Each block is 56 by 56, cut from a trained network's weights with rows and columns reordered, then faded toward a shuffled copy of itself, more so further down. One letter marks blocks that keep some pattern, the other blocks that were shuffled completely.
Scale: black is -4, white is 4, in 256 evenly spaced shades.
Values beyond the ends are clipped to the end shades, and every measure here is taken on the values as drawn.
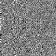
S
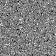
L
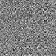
S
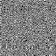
S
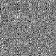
S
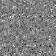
S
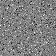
L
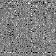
S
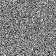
L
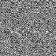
S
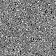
L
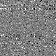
S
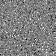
L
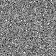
L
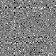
S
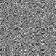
S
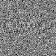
S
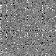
S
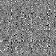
S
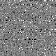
S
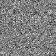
S
